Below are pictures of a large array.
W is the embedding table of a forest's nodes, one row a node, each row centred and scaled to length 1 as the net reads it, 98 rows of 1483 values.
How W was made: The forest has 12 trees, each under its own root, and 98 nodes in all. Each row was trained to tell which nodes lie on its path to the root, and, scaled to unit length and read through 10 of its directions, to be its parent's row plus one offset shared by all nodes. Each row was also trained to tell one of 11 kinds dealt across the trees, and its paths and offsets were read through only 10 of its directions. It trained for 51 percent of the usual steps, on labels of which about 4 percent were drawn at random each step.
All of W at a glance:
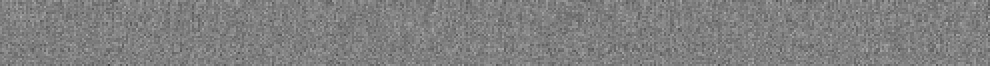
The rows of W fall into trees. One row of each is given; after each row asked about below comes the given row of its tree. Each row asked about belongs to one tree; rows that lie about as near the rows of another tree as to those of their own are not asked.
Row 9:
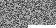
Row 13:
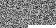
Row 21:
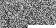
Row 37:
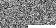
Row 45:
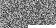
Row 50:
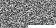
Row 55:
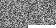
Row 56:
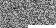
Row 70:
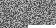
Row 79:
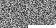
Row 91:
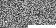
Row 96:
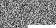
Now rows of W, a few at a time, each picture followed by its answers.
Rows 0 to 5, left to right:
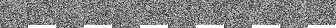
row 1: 37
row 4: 96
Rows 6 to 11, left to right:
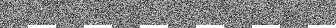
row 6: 37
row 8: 79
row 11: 70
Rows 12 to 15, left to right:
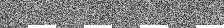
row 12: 91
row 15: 79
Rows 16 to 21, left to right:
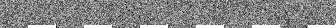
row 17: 96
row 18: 79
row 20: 96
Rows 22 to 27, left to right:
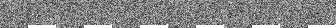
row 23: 50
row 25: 55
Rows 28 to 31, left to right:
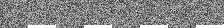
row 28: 96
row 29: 50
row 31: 79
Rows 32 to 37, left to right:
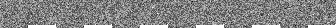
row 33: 79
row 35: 91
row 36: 79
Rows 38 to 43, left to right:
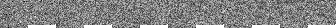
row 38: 91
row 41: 9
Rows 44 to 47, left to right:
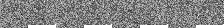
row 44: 45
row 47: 55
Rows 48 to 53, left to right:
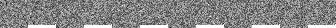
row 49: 96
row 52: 9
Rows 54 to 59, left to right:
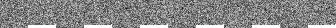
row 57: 56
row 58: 96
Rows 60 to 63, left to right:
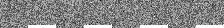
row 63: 9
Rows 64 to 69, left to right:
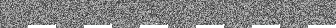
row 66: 9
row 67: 55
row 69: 55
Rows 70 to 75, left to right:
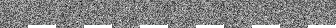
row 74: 55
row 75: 9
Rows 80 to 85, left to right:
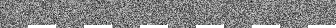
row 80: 55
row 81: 37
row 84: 96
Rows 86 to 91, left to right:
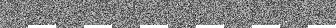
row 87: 55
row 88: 9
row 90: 37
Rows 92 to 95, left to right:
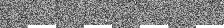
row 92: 79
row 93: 91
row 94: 9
